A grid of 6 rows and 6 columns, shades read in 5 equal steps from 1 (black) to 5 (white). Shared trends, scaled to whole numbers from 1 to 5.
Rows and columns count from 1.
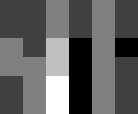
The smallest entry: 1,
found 5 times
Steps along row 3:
down up down up down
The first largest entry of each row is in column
3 3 3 3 3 3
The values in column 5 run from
3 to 3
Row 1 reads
2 2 3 2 3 2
